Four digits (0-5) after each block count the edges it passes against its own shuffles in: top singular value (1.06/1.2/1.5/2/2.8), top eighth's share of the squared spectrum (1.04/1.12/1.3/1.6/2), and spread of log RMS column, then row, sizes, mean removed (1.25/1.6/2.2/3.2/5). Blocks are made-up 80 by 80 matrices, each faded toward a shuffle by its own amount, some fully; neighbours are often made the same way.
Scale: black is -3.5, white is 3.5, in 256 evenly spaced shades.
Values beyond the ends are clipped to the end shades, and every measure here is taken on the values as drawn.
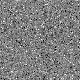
3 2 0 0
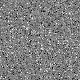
2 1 0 0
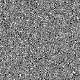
3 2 1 1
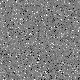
0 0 0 0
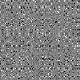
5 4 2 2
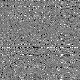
4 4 1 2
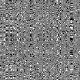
4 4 3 2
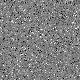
0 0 0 0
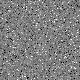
1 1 0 0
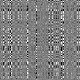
5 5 4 3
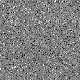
3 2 0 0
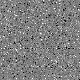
3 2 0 1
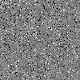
2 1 0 0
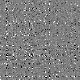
3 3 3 3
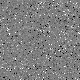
1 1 0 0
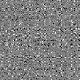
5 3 2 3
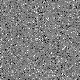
3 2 1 0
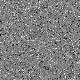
2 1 0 0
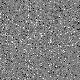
3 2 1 0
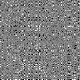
5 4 3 3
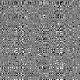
5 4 3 3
